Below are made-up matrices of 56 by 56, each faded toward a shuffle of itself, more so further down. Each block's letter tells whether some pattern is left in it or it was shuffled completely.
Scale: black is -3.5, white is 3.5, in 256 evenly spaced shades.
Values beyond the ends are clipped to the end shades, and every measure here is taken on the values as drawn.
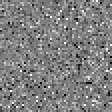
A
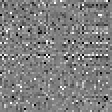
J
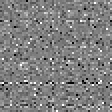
J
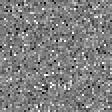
A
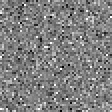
A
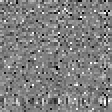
J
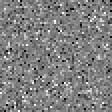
A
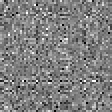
J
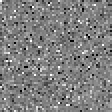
A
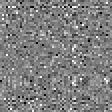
J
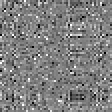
J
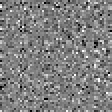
J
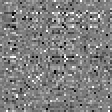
J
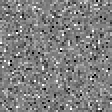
A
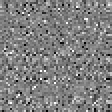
J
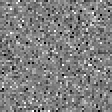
A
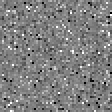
A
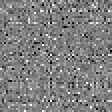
J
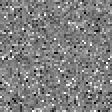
A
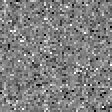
A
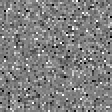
A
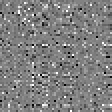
J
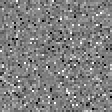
A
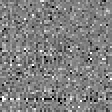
J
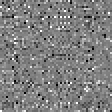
J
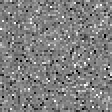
A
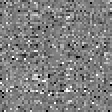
J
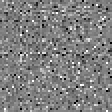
J
